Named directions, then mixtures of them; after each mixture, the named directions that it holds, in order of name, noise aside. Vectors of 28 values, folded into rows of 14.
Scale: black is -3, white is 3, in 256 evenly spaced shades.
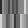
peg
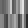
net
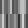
net, peg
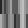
net, peg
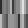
net, peg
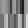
net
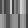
net, peg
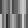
net, peg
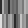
peg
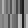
net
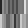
peg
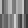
net, peg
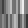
net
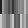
peg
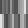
net, peg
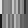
peg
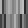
net, peg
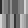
peg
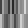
peg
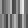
net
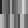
net, peg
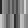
peg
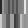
peg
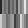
peg
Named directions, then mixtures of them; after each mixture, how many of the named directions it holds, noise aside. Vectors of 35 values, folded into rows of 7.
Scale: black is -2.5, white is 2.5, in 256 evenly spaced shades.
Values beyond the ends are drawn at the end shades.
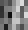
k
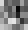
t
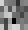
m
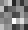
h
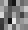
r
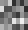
one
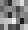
three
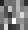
one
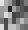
two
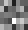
two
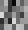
one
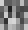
three
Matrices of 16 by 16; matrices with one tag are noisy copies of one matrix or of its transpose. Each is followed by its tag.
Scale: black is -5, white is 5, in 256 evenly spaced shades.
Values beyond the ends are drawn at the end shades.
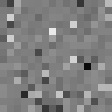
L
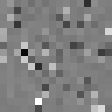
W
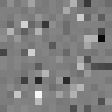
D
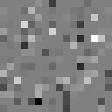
D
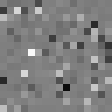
L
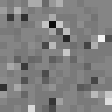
W
